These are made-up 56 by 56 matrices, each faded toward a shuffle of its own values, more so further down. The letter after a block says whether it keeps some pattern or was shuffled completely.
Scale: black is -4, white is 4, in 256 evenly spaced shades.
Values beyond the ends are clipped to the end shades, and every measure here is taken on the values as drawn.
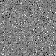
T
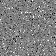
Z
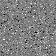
Z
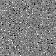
T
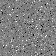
Z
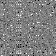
T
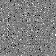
T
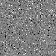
T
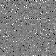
T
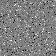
Z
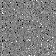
T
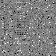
T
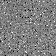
Z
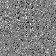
T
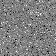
Z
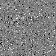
T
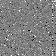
T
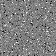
Z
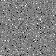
T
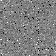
T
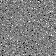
Z
